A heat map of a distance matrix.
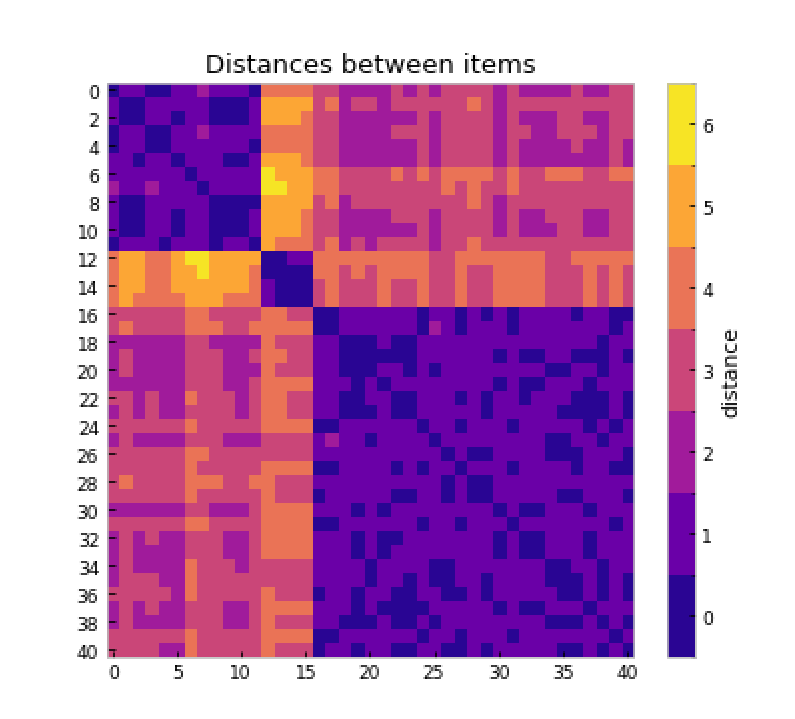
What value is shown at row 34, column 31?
1
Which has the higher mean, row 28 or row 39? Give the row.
28
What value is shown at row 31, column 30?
1
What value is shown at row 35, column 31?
1
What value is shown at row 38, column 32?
1
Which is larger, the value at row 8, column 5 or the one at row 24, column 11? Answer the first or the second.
the second
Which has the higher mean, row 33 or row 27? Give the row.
27
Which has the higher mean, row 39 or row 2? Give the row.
2
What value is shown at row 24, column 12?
4
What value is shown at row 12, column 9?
5
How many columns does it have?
41
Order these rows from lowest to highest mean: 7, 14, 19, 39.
19, 39, 7, 14
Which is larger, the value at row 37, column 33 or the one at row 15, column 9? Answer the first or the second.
the second
